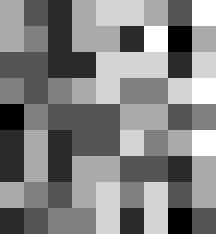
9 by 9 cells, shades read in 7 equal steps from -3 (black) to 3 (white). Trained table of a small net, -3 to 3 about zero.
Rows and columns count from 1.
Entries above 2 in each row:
1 1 0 1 0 1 0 0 0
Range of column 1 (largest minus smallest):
4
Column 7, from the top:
1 3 2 0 1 0 -1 2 2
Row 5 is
-3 0 -1 -1 -1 1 1 -1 0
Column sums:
-7 -2 -12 1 10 2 10 -10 13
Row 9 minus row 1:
-3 0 2 -1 0 -4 1 -2 -4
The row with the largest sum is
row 4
